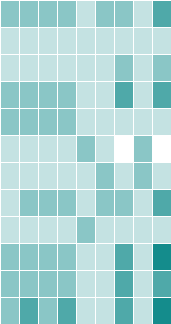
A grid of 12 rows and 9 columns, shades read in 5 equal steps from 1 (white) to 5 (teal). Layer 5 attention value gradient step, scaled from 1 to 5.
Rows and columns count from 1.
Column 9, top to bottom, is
4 2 3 4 2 1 2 4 2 5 4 5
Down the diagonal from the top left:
3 2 2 3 2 2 2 2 2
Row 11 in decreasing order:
4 4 3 3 3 3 2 2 2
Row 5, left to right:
3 3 3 3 2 2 2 2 2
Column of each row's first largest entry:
9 1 7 7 1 5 6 9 5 9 7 9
